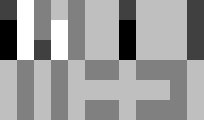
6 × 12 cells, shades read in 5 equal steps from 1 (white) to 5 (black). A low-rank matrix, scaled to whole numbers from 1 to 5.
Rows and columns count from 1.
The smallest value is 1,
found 5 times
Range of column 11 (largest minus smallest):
1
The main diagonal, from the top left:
4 1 4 3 2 3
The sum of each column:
20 12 16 13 15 14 14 20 14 14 15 18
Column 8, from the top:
4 5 5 2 2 2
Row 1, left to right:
4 1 3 2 3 2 2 4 2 2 2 4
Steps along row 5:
up down up down same same same same same up down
